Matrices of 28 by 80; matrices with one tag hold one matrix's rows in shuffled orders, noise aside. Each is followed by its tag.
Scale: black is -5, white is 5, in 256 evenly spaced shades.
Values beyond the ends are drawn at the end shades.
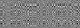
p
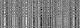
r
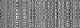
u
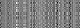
u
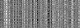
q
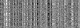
q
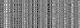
q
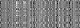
u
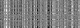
q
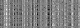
q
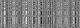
r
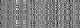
u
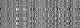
u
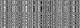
r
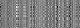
u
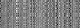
u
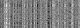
q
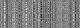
r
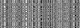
r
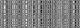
r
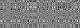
p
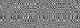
p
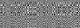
p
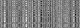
r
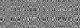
p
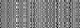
u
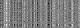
q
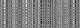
r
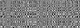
p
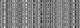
r
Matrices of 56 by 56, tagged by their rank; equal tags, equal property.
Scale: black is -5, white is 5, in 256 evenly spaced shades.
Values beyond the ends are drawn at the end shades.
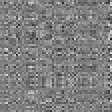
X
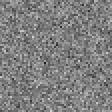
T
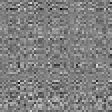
X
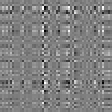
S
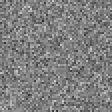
T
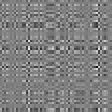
S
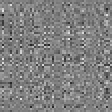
X
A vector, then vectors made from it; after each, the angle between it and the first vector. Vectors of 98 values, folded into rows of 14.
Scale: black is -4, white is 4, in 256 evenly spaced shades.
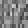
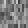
orthogonal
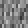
nearly parallel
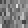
partly opposed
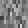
partly aligned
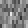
partly aligned
